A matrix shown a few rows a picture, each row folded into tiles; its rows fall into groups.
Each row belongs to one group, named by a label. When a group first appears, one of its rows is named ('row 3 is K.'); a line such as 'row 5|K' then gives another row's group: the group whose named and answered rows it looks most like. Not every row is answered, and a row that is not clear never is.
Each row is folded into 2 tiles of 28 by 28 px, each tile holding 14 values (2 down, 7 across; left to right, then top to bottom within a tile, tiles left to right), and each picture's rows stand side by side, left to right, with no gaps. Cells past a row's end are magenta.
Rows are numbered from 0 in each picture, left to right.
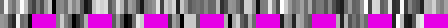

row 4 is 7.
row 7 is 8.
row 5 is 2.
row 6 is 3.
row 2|8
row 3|2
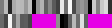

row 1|7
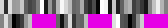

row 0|8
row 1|7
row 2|8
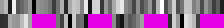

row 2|7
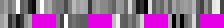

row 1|3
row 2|8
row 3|7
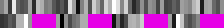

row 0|2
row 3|3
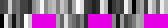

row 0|8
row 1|7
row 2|3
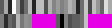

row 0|3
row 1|3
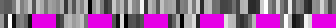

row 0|3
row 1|2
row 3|2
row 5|8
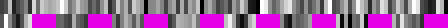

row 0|8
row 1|7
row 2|7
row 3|2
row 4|8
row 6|7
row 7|7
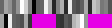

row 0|7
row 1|2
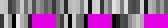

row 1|3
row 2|2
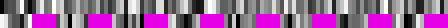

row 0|8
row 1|2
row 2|7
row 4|3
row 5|7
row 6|7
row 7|8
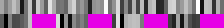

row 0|3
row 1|3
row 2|2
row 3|3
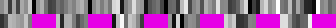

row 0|2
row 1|3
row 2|2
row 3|3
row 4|8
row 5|8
